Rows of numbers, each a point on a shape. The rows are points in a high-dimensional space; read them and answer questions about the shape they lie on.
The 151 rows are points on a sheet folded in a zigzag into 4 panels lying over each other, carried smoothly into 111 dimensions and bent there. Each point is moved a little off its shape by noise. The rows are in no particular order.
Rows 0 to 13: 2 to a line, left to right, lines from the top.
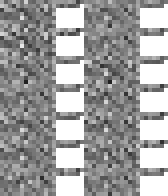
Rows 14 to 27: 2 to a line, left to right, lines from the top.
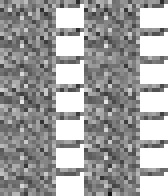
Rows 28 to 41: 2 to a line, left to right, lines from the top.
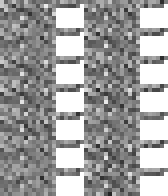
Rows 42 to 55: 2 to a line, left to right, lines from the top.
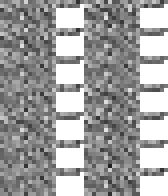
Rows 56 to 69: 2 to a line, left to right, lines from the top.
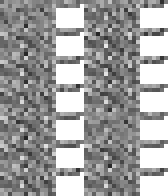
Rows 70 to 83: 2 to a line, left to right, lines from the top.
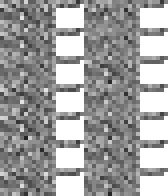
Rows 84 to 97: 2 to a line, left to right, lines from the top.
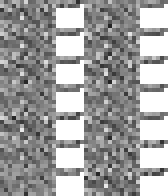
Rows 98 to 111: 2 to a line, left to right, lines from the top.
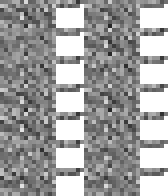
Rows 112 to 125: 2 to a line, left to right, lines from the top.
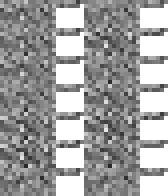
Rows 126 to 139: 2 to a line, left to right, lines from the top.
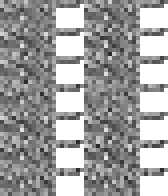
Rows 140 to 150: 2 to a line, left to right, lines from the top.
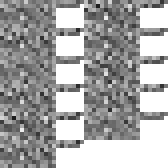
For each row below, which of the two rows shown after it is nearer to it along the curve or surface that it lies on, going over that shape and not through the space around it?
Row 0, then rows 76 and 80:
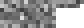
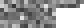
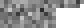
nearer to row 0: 80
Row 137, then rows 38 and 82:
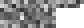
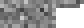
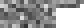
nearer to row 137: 38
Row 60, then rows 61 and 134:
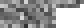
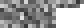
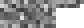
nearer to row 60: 134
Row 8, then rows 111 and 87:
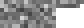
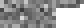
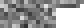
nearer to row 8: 87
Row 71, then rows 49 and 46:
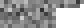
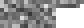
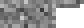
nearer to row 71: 46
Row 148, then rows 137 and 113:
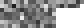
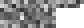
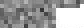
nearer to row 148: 137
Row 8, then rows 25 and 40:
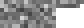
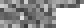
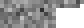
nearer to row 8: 40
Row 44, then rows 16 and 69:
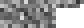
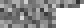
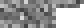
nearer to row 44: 16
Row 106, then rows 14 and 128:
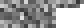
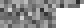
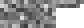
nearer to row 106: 14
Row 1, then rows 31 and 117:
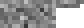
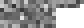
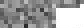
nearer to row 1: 117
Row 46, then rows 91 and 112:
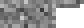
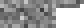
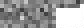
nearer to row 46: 91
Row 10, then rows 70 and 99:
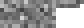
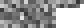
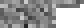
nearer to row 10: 99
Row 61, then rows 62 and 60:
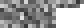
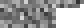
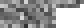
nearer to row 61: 62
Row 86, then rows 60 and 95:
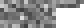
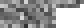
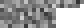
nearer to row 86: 60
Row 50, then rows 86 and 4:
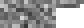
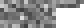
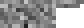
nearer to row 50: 4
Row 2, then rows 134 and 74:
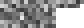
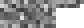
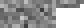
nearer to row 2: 134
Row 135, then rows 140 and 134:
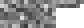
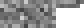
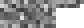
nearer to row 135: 140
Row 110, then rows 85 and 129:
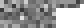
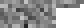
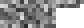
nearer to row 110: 129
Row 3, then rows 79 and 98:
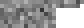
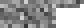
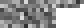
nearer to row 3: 79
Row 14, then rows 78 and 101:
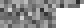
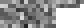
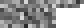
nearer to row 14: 101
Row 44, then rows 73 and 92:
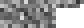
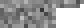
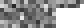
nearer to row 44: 92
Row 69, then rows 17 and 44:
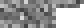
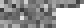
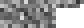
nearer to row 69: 17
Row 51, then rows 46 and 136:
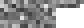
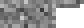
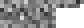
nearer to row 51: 46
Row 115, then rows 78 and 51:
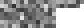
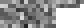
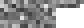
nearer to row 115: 78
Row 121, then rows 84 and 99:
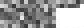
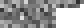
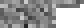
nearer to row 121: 84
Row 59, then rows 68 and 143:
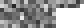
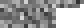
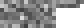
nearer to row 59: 68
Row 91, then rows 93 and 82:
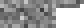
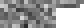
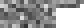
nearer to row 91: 82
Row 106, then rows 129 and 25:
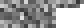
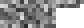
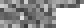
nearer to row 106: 129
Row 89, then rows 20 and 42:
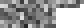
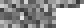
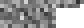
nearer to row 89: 20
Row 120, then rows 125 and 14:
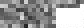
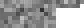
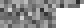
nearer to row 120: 14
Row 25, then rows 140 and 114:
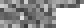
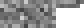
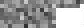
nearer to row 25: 114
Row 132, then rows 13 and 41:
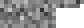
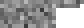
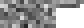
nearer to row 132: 13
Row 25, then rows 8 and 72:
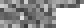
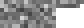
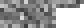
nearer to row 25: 72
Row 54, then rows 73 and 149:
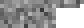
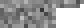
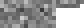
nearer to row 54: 73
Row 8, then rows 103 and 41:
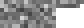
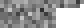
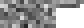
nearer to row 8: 41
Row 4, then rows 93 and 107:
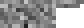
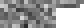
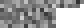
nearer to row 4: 93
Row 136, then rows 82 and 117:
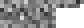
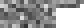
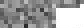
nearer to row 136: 117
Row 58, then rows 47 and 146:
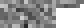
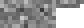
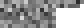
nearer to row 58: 47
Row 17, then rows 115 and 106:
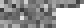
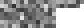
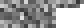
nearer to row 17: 115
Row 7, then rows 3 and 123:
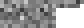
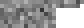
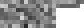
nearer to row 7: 3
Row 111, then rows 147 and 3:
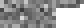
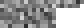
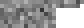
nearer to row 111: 3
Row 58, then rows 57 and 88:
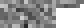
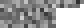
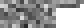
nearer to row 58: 88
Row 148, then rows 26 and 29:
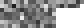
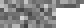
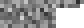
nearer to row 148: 29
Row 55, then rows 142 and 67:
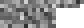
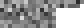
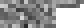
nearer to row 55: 142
